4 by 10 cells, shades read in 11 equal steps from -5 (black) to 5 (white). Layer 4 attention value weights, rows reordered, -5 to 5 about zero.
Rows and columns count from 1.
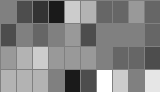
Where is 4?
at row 4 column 10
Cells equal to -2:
5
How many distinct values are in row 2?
4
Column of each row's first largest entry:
5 5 3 7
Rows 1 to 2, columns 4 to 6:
-4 3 2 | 0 1 -2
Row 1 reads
0 -2 -3 -4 3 2 -1 -1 1 -1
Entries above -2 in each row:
7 8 9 8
